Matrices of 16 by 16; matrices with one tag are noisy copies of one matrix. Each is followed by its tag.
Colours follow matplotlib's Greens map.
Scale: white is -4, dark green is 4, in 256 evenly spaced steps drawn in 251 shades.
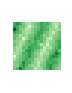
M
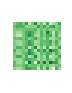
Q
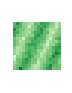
M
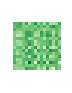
Q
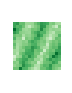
M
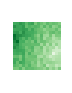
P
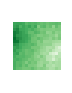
P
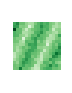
M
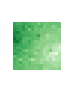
P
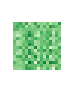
Q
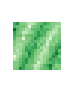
M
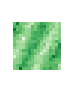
M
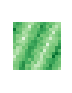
M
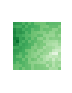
P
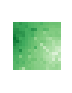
P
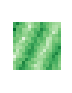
M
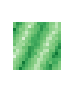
M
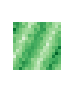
M
